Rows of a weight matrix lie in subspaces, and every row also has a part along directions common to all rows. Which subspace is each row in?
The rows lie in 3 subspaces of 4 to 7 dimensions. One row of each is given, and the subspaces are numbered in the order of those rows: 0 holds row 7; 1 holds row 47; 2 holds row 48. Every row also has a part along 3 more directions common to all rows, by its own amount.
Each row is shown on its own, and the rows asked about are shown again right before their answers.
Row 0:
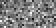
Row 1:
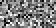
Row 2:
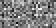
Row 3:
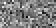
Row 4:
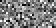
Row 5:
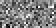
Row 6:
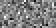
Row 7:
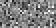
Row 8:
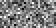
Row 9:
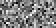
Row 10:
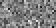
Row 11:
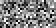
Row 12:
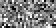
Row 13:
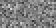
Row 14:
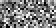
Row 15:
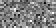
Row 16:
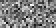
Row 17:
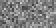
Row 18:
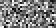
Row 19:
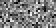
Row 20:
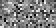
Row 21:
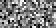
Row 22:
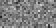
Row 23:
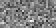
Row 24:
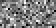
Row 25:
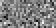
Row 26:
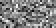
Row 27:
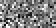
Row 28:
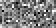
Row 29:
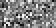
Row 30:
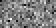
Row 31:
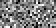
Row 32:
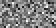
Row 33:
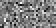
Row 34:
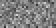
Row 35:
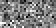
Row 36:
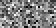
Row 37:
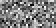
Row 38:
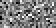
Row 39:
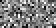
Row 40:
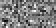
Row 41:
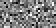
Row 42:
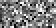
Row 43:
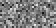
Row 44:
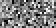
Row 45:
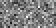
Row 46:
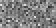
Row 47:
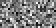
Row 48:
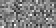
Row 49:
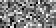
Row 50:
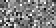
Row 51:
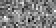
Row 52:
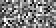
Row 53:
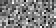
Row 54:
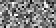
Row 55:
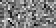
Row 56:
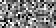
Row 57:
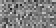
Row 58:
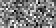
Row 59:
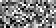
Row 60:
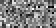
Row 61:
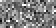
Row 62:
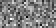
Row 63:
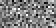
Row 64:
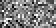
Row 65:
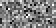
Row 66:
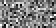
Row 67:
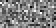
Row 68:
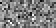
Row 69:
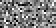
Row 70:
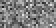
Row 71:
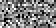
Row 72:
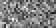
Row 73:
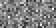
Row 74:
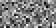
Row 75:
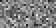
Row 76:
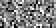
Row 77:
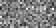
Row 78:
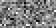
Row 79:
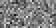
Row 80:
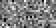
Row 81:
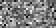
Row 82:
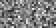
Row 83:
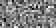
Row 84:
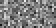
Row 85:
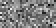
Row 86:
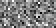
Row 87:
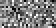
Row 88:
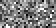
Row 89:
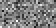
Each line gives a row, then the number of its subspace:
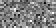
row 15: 0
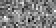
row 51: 1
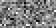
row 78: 1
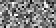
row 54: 0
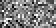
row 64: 2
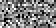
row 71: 2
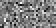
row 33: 2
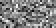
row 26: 0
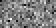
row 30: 2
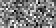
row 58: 2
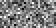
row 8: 1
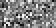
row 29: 0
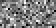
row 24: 1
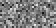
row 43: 0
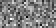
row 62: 1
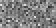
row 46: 2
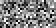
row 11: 2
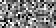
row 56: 1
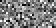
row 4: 2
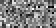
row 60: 2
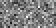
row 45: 1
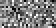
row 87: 2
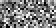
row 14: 2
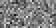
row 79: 1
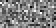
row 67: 0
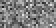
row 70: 0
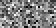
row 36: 1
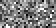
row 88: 2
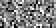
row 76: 2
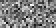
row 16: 0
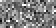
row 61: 2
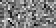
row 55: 0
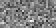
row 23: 0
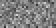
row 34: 0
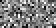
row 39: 1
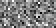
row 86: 1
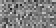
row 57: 0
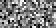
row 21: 1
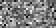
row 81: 1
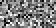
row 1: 1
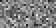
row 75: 0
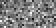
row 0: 1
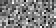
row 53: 1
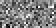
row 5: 2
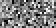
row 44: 1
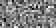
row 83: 2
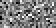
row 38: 2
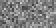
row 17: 0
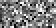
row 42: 2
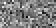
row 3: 0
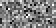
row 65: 2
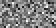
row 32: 0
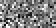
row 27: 2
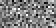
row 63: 2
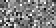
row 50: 0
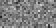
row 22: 2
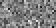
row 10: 1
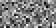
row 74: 0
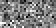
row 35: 1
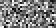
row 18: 2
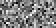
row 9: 0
